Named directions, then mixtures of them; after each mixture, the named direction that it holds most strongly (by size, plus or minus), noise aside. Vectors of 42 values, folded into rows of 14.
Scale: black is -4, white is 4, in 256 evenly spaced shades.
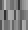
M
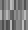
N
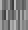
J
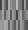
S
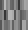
M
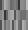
M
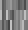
N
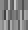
J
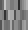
M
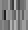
J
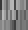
J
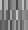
S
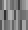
M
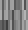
N
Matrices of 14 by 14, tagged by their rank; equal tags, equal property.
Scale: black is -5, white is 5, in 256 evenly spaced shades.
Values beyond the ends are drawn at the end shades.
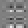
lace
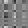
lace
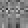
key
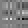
lace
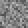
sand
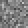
sand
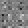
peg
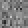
peg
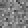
sand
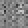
peg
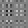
lace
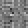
peg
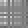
lace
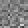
peg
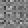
peg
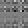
key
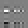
lace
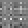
key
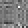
peg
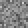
sand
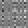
key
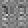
key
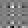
lace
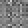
peg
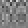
key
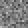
sand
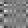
lace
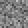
sand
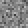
sand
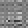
key
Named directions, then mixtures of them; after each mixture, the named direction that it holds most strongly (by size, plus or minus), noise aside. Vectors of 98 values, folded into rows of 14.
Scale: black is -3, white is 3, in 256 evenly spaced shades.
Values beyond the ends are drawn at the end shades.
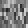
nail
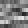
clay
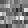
clay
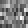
nail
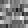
clay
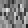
nail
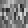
nail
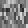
nail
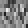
nail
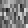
nail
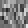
nail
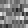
clay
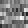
clay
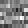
clay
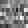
nail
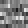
clay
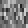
nail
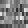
nail
